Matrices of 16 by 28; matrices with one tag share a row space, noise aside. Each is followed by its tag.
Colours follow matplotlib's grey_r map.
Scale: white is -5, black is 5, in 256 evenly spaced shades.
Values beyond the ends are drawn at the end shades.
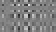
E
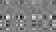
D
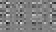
D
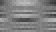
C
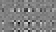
E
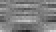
C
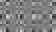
D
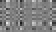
D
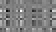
D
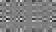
D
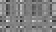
D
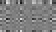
D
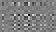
E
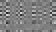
D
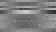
C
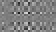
E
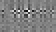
E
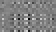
E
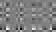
D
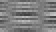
C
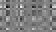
D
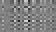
E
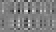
E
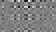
E
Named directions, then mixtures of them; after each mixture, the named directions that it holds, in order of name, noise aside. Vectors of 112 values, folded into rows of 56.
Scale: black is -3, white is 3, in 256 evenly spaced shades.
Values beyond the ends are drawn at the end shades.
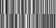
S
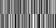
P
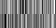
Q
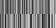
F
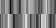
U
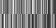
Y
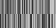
F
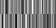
Q, S, Y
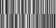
S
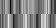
U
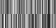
F, Y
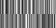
F, S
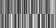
F, P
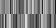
Q, U, Y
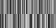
F, P, U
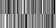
Q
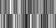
F, U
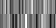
Q, S, U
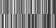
Y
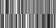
F, S, Y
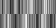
S, U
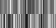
F, U, Y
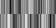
U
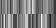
U, Y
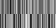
F, U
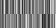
F, S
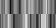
U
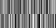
P
